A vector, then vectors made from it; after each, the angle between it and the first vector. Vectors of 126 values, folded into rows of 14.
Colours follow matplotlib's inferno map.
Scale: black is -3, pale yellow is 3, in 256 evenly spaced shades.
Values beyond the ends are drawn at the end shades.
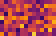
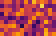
partly opposed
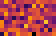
nearly opposite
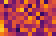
orthogonal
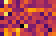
partly opposed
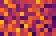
nearly opposite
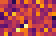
partly opposed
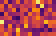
partly opposed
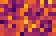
orthogonal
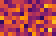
nearly parallel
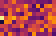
nearly parallel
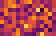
partly opposed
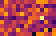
nearly opposite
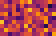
partly opposed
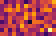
partly aligned
